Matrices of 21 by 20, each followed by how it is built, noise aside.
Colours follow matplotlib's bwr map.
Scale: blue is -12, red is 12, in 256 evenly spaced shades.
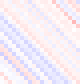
Toeplitz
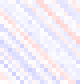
Toeplitz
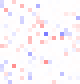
sparse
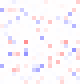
sparse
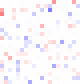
sparse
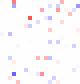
sparse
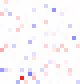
sparse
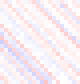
Toeplitz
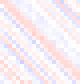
Toeplitz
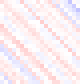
Toeplitz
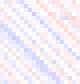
Toeplitz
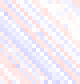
Toeplitz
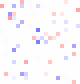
sparse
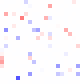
sparse
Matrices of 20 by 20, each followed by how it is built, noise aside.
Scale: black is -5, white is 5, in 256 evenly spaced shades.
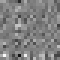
low rank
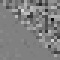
upper triangular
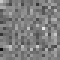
low rank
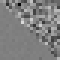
upper triangular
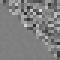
upper triangular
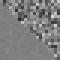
upper triangular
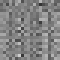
low rank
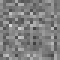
low rank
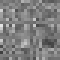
low rank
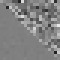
upper triangular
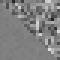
upper triangular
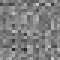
low rank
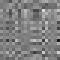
low rank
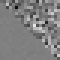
upper triangular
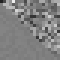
upper triangular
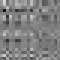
low rank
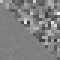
upper triangular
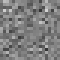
low rank
